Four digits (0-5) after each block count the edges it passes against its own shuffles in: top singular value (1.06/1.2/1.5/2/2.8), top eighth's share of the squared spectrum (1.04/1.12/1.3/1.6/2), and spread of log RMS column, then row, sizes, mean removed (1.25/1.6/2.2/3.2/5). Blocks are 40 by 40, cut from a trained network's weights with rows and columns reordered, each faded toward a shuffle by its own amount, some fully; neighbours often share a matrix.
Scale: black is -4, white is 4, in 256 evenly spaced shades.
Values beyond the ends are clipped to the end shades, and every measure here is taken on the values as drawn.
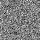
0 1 0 0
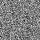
0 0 0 0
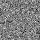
0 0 0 0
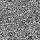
2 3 0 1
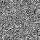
2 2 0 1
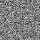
2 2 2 1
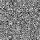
2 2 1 0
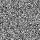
0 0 0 0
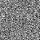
2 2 1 1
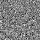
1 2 1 0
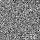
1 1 0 0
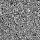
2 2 1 1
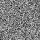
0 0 0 0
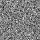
2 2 0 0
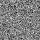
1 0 0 0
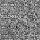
3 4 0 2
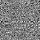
3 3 1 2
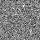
0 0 0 0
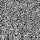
2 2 0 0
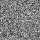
0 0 0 0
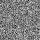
0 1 0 0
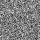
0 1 0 0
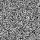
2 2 0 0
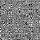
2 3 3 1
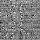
2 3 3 1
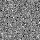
0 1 0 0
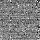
2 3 2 0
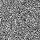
1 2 0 0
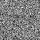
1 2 0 0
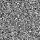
2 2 0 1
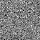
2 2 0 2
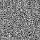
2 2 1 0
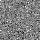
0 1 0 0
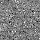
1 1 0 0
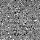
1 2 1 0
